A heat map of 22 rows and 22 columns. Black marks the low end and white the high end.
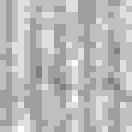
Average level on the scale: 70%. Stripes: upright, repeating 5 times. Grain: streaks running down.
